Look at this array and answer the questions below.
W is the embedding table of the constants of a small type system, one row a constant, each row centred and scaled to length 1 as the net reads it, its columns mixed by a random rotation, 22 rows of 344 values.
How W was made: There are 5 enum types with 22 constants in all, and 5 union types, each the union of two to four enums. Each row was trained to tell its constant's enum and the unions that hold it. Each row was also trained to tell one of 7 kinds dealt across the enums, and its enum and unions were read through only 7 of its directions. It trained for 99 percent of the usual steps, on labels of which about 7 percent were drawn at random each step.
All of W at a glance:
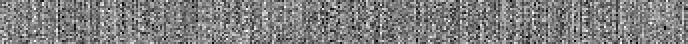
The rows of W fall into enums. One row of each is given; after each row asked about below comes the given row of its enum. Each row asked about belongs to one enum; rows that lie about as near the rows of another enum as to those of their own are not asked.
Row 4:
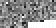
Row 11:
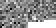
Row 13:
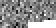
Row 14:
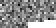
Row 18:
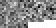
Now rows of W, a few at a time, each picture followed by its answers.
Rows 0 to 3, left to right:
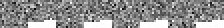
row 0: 14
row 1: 11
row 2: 13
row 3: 11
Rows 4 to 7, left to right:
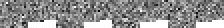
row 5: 14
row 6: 11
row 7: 13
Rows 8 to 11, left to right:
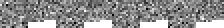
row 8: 4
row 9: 11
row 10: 13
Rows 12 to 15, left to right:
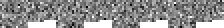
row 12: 14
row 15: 4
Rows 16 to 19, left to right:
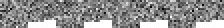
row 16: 13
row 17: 14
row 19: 14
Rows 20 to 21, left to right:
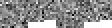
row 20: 4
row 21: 18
